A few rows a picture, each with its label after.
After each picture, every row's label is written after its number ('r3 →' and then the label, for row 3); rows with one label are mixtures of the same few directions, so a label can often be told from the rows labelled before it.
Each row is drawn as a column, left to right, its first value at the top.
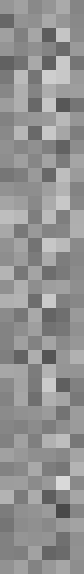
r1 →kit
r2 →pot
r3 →pot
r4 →pot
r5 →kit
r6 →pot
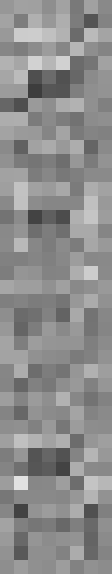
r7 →kit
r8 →kit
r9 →pot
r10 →pot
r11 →pot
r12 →kit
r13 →kit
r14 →kit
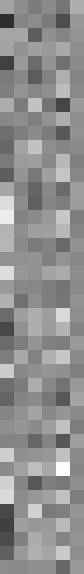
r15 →kit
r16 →pot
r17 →kit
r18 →pot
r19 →pot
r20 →pot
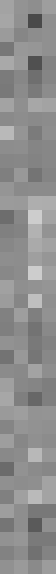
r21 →pot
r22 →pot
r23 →kit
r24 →kit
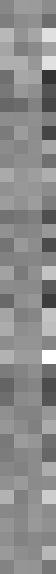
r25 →pot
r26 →kit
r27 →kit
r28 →pot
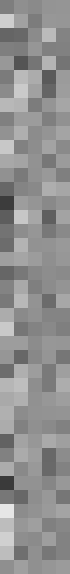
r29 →kit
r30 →pot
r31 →pot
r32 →pot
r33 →pot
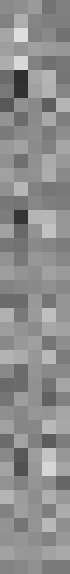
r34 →pot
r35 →pot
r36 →pot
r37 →pot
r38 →kit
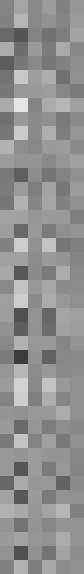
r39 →kit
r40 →pot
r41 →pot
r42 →pot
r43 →kit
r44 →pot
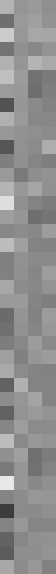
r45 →kit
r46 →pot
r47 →pot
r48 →pot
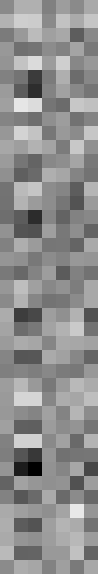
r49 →kit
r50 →pot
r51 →pot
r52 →pot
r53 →kit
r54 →kit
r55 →pot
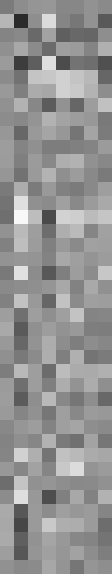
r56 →kit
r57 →kit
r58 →pot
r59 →kit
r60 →pot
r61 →pot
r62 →pot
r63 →kit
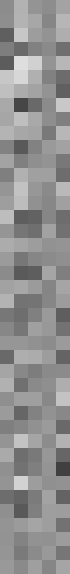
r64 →pot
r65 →kit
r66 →kit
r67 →pot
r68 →pot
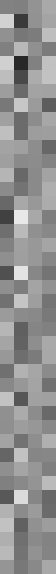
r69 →kit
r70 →kit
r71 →pot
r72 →kit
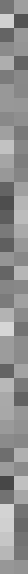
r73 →kit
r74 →kit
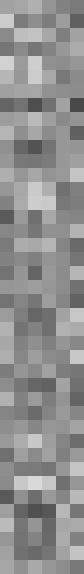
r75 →kit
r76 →kit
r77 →kit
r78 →kit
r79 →kit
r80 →pot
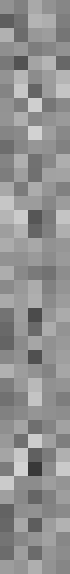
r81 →kit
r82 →pot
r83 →pot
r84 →kit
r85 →pot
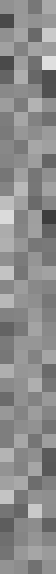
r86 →kit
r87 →kit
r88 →kit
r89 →pot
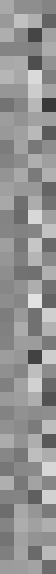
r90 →kit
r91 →kit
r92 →pot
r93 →pot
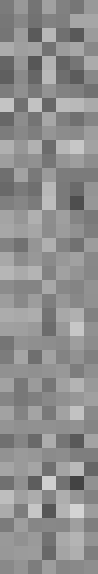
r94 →kit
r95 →pot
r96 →kit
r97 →kit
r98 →kit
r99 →kit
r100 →pot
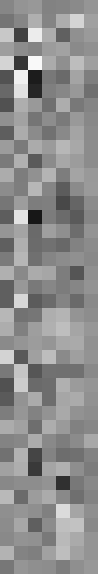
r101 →pot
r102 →pot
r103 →pot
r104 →pot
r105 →kit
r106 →kit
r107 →pot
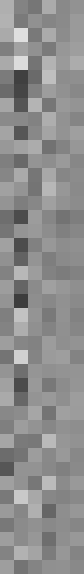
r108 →pot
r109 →pot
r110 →kit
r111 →kit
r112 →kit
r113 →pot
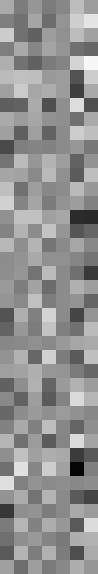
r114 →kit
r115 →pot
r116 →pot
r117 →pot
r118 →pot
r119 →pot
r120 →kit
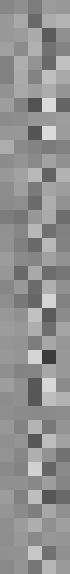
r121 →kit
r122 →kit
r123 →pot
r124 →pot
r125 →kit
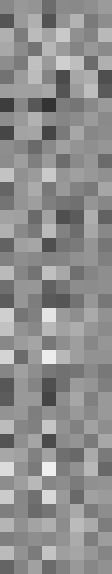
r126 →pot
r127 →pot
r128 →kit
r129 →pot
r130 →pot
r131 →kit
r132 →pot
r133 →pot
